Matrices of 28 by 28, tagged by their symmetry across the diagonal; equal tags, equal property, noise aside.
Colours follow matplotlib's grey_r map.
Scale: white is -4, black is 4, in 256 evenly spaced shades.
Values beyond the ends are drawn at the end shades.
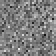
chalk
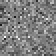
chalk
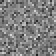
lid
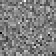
chalk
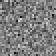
lid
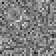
lid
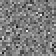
chalk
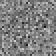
lid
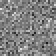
lid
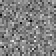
chalk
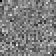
chalk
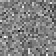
chalk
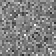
lid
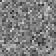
lid
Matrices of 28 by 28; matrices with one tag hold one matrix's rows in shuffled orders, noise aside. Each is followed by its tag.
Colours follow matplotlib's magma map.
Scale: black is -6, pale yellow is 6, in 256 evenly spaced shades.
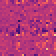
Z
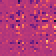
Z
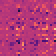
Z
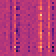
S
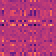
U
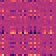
U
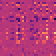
Z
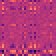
U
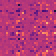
Z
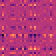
U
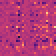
Z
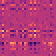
U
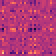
U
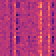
S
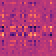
U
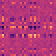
U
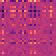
U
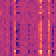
S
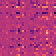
Z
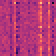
S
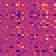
Z
